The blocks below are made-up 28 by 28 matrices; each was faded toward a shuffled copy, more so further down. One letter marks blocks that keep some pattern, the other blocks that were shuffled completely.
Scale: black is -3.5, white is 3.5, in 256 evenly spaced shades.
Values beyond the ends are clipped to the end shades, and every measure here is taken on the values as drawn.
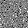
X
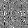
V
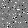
X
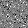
X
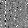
V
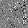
V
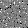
X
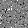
X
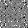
V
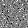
X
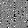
V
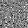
V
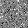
X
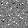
X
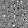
V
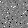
X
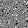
V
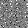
V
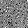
V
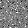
X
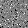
X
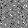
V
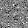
V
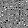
V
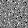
X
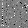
V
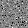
X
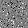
X
